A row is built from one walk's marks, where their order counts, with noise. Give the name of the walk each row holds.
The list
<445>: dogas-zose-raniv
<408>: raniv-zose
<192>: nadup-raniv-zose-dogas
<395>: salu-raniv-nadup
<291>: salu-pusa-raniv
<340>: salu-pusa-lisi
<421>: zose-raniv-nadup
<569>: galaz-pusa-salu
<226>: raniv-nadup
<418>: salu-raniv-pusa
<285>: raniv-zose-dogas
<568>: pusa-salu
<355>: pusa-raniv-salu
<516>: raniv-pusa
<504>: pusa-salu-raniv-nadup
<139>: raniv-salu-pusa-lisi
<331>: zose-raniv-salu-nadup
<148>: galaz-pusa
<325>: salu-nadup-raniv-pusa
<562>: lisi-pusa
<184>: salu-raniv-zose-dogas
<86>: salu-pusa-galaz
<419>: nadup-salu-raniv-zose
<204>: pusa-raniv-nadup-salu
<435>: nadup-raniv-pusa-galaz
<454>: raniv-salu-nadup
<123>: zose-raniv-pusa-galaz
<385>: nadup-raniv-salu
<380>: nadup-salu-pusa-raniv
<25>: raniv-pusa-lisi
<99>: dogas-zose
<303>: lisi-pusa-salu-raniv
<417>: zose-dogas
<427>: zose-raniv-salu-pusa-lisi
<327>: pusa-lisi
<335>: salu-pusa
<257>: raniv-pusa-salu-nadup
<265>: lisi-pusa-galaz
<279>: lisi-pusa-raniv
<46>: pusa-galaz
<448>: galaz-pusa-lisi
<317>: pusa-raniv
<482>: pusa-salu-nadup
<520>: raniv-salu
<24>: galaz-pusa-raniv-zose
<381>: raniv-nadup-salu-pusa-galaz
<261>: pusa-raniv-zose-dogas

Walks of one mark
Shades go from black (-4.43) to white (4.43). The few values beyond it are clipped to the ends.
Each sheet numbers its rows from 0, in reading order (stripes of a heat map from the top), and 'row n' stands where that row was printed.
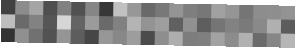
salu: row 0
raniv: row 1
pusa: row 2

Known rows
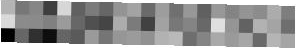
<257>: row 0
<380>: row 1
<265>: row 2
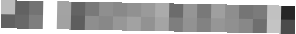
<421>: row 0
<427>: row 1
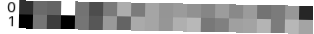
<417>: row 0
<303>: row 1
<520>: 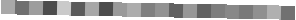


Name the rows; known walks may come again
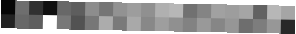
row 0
<265>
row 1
<417>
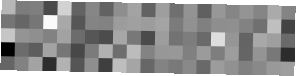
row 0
<257>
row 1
<427>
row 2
<380>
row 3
<99>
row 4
<418>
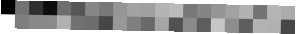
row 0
<562>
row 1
<385>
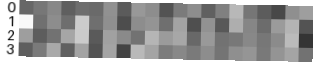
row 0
<569>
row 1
<381>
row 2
<285>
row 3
<184>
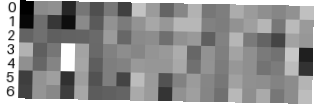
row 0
<340>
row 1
<279>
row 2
<448>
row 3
<421>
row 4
<331>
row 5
<291>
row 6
<504>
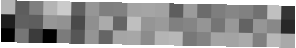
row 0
<408>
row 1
<445>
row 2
<303>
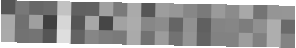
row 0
<261>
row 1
<520>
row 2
<516>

